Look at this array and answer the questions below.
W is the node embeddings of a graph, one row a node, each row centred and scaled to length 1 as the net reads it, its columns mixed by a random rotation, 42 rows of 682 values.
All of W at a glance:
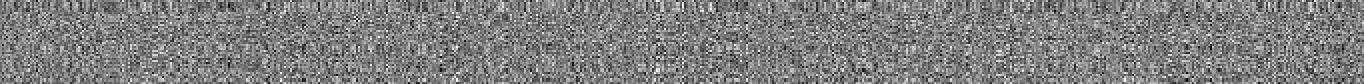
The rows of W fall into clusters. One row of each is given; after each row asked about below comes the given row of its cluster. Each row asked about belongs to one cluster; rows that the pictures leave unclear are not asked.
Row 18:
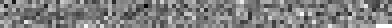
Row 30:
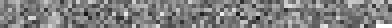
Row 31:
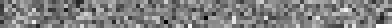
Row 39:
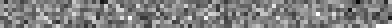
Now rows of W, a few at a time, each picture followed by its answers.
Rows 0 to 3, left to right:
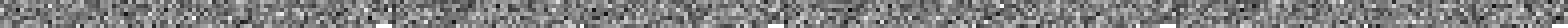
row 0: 18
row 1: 31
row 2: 31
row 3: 31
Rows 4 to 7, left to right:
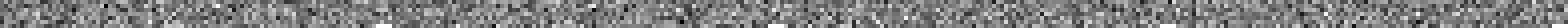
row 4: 31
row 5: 31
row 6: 39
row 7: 18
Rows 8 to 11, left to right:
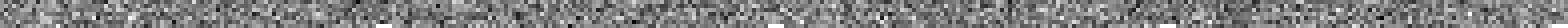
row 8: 39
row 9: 18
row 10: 39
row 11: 31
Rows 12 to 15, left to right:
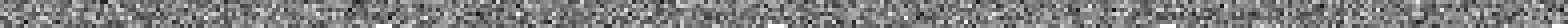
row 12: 39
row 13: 30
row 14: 39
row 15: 18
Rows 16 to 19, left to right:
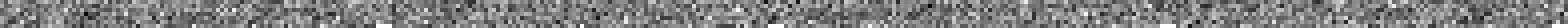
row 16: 30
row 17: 31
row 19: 31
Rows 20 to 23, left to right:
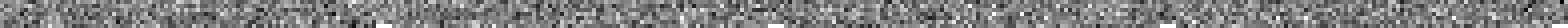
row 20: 30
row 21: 18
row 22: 39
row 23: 39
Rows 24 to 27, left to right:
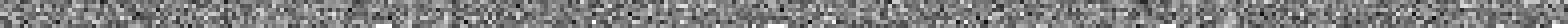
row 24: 39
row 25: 30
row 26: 39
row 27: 30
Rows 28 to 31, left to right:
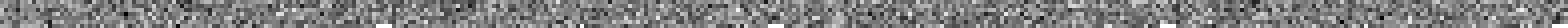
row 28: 18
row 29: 31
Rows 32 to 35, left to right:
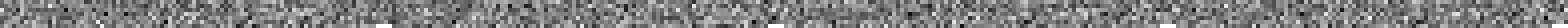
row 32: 18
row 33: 31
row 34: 18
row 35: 18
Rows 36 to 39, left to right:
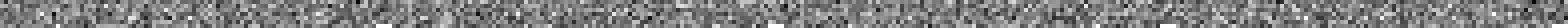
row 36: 39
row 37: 30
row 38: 31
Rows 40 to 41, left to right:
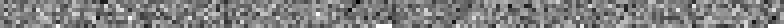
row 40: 39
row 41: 31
